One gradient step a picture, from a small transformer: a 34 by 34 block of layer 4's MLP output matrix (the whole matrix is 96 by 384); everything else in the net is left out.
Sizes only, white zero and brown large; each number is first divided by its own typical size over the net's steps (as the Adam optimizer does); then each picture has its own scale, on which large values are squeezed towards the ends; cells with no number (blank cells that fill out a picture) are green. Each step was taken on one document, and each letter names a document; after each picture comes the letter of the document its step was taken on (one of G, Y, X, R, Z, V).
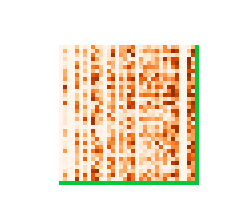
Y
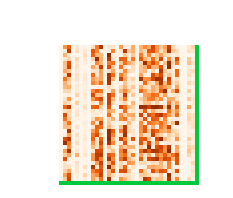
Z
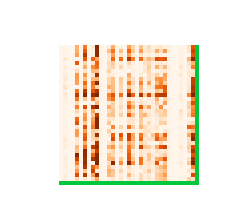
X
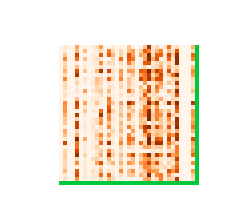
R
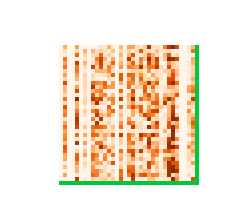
Z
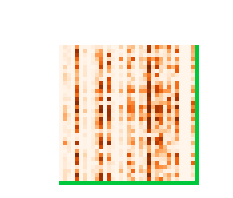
R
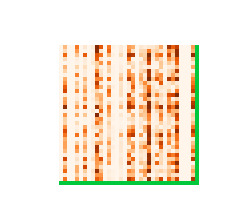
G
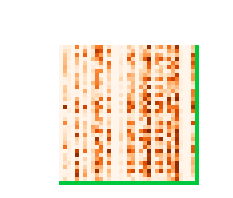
G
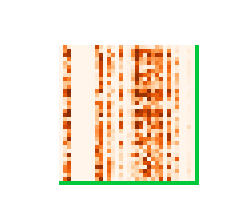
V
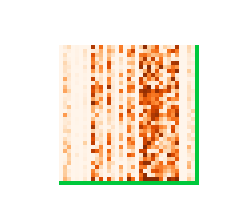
Z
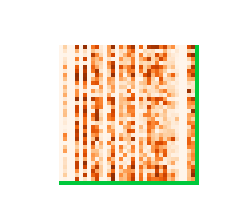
Y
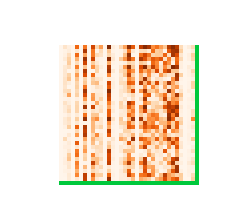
Z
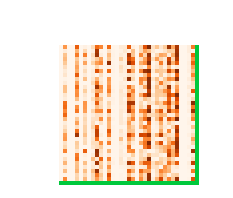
G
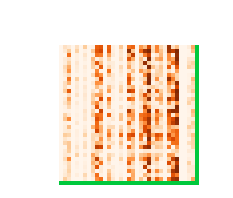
G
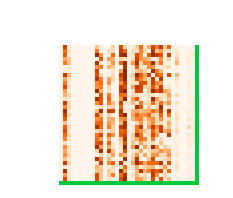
V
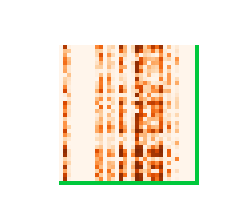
V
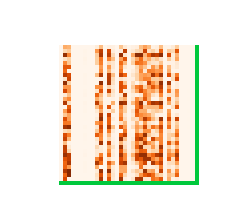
V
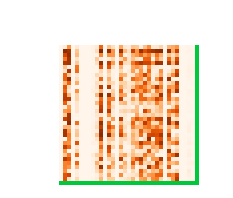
V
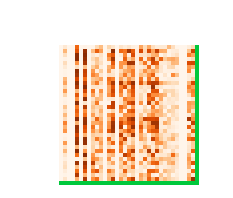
Y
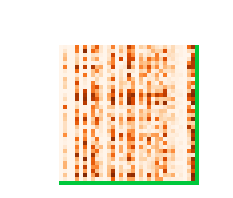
X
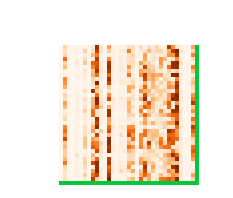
G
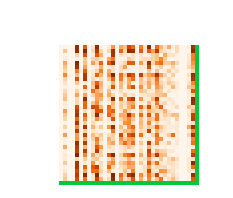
X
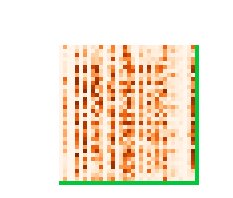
X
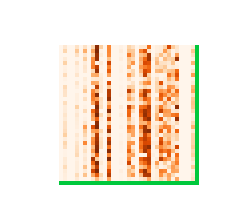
G
